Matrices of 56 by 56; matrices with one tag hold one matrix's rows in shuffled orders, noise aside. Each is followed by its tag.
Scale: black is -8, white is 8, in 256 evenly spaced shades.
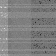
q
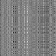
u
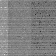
q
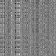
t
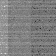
q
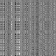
t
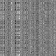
t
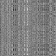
u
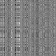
t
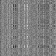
u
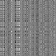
t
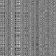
t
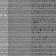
q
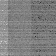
q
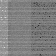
q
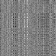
u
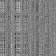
t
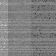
q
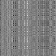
u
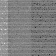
q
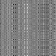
u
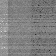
q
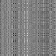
u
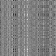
u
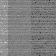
q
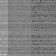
q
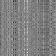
u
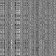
t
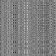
u
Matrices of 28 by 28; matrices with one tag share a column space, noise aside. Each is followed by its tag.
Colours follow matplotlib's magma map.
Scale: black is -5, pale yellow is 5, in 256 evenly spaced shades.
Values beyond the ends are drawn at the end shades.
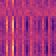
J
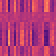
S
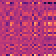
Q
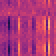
J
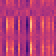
J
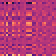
Q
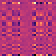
Q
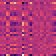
Q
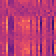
J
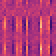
J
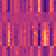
S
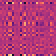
Q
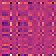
Q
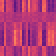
S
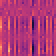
J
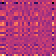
Q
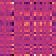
Q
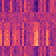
S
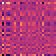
Q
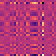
Q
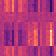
S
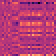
Q
